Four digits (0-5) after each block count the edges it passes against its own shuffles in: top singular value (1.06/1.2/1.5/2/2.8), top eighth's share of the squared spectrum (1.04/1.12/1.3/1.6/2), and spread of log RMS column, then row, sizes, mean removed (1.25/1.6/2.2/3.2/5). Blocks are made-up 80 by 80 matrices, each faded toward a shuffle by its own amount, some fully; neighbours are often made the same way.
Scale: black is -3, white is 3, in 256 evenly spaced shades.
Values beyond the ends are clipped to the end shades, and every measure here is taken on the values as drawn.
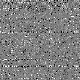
4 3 1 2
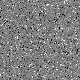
2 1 0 0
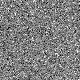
0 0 0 0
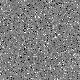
2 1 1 0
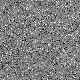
1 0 0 0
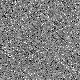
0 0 0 0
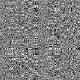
4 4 3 2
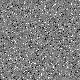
0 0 0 0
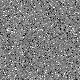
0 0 0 0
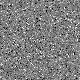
0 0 0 0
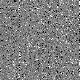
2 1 2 0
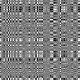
5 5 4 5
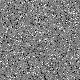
0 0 0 0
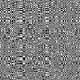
5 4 3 3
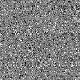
4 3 2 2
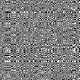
5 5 3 3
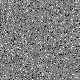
2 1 0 0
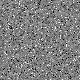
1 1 0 0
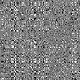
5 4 3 3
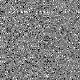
4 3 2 1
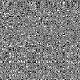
4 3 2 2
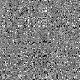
4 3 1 2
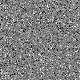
3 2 1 1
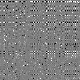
5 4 3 3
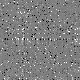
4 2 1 1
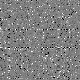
4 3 1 1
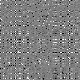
5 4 3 3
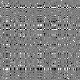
5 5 3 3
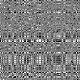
5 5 3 4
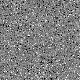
2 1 0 0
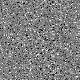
3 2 0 0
